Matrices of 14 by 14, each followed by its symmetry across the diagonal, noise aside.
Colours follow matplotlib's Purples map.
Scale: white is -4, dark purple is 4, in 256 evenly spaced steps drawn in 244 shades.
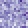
antisymmetric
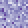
antisymmetric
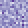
antisymmetric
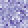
symmetric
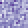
antisymmetric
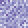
symmetric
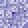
symmetric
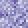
symmetric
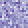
antisymmetric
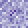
symmetric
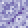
symmetric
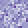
symmetric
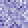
antisymmetric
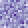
symmetric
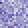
antisymmetric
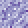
symmetric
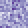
antisymmetric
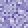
symmetric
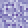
antisymmetric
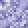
symmetric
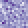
antisymmetric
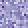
antisymmetric
